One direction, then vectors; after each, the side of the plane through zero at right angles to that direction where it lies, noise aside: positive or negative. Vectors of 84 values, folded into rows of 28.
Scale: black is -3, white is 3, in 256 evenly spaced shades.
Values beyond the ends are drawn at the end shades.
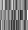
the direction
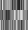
negative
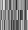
positive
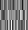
negative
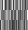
positive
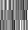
positive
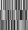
positive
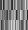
negative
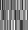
negative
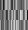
negative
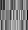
negative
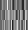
negative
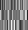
negative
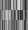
positive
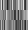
positive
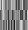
positive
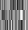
negative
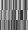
positive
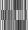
positive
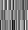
positive
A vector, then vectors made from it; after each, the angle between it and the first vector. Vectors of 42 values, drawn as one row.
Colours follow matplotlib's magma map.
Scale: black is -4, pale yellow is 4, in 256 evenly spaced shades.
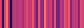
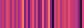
orthogonal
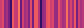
orthogonal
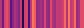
partly aligned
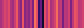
orthogonal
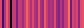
nearly parallel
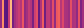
nearly opposite
